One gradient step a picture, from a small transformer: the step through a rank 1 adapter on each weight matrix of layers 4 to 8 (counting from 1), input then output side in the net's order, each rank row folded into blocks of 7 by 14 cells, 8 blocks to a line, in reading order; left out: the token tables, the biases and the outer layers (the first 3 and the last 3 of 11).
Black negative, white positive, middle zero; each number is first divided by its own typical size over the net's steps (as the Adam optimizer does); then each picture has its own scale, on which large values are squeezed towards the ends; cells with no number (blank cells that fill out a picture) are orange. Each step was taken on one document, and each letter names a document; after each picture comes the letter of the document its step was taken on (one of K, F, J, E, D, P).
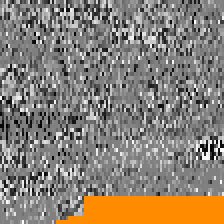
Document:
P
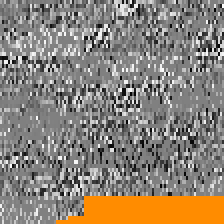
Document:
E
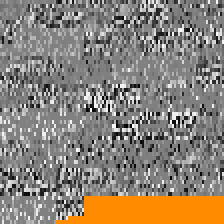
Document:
E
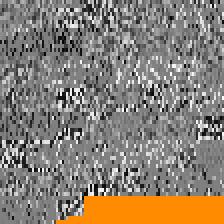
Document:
P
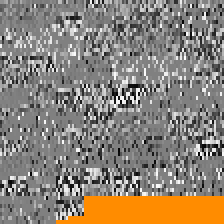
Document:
E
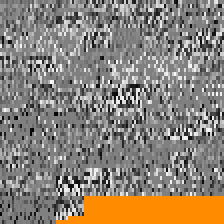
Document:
E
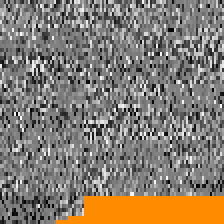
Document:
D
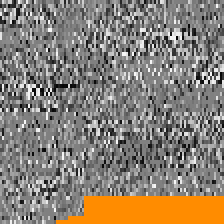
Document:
D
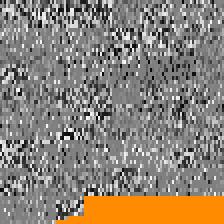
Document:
P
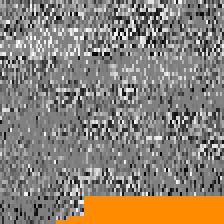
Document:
E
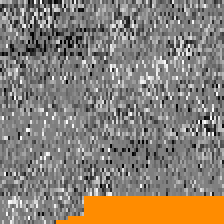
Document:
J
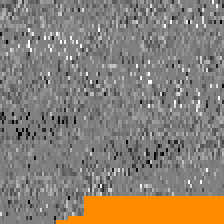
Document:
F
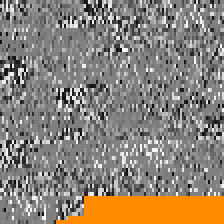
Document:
P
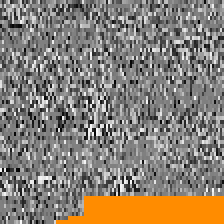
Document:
D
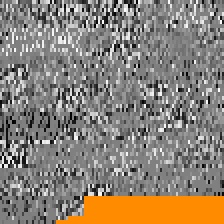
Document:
P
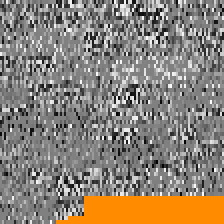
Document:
E
